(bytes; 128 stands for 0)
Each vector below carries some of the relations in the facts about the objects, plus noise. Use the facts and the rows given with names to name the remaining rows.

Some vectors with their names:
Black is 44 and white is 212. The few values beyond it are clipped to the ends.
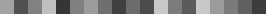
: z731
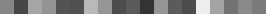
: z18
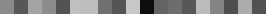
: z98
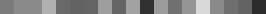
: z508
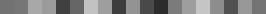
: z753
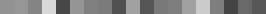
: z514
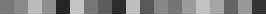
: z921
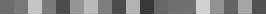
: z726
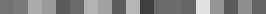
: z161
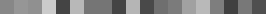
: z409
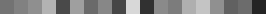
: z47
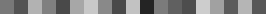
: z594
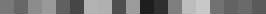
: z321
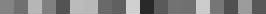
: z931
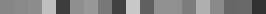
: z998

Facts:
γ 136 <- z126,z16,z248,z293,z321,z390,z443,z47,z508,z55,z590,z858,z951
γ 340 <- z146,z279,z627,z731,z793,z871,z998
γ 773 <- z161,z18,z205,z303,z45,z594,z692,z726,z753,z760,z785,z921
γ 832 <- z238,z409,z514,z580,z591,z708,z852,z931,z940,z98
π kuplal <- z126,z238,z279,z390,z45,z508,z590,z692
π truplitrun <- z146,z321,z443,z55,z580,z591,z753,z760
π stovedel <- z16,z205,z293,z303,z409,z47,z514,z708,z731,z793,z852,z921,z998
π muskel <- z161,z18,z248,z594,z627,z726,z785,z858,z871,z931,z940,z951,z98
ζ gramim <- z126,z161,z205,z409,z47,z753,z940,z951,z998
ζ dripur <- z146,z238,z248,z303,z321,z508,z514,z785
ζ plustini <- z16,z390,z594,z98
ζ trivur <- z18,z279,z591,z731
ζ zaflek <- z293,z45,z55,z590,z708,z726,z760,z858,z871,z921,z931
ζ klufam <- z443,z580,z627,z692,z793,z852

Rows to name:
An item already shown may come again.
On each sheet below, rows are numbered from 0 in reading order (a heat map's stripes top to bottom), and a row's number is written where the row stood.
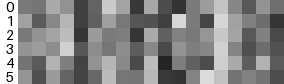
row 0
z753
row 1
z279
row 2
z205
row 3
z238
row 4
z594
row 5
z443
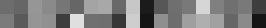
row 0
z951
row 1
z16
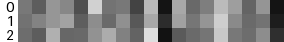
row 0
z390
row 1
z126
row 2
z858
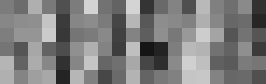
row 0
z871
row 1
z998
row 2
z303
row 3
z55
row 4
z580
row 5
z852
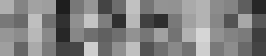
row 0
z793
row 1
z760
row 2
z692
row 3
z627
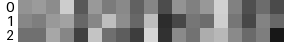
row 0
z238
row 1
z940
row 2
z293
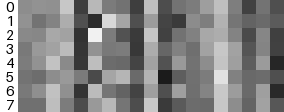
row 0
z409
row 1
z146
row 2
z708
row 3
z205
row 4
z45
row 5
z248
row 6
z45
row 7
z726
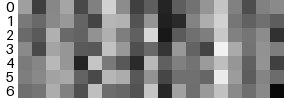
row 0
z591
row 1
z321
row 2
z858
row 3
z18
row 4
z921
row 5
z785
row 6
z590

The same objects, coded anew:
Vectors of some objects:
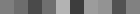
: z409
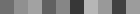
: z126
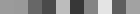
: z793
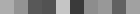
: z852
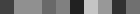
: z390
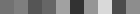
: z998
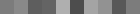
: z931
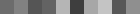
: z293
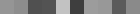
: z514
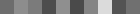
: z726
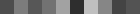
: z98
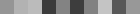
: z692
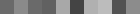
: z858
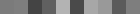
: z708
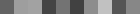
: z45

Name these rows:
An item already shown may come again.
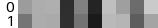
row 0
z443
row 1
z146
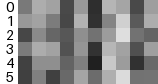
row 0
z508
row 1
z627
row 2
z18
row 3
z508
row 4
z390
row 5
z731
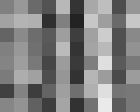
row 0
z248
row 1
z443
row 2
z871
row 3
z248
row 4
z785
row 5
z508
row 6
z731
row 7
z303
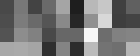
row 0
z16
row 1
z594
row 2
z591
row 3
z580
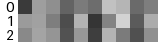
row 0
z279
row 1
z627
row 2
z238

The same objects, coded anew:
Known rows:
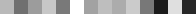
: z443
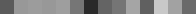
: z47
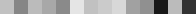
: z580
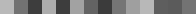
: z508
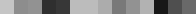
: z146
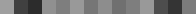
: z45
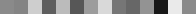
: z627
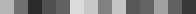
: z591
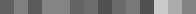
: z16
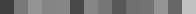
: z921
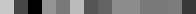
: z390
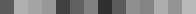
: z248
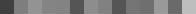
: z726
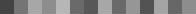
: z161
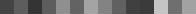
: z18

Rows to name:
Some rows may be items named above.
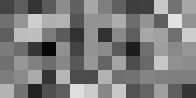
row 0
z18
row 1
z852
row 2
z514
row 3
z731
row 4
z98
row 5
z998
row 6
z591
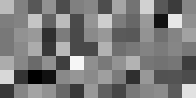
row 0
z238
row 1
z793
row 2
z871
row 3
z998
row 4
z55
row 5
z279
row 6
z303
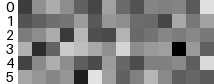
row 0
z785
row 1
z594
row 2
z998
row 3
z692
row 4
z785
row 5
z321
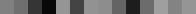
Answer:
z731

